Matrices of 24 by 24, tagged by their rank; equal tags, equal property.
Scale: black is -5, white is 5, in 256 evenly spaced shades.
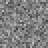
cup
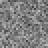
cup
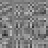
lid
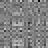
lid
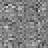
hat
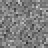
cup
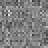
hat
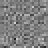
lid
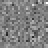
hat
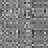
lid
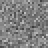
cup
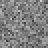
cup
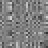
lid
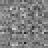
hat
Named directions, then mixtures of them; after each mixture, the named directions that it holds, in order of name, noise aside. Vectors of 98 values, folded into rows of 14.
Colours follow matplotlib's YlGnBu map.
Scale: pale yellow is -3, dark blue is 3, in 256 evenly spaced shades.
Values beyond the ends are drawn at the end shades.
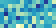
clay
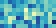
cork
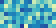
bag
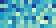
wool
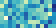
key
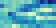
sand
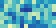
bag, sand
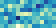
clay, sand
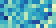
key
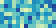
bag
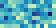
cork, key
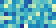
bag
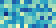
bag, clay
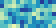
bag, sand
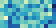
key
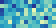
cork, wool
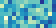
key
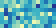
clay, key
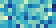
key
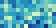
bag, cork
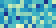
clay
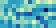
key, sand, wool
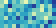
key, sand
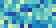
bag, sand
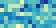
clay, sand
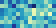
cork, key, wool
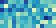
bag, key, wool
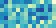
clay, key, sand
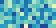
bag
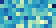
clay, key, wool
